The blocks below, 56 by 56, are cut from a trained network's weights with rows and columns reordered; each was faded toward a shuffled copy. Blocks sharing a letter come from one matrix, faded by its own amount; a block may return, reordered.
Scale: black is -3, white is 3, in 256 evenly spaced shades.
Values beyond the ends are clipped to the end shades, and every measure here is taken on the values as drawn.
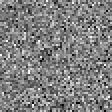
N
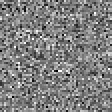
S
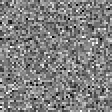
N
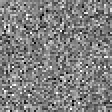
N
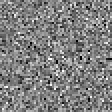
S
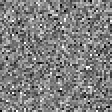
N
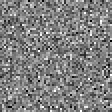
N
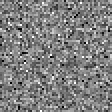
N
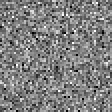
N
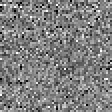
N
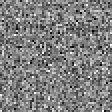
N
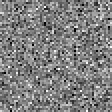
S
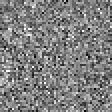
S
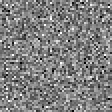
N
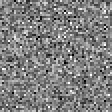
S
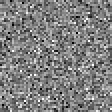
N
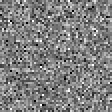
N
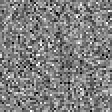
S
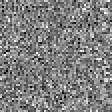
S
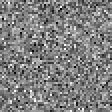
N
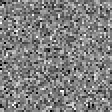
S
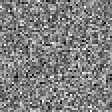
S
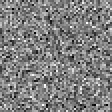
S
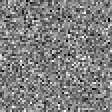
S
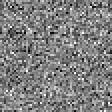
N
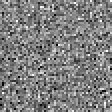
N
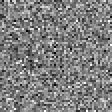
S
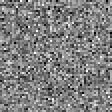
S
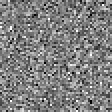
S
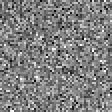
N
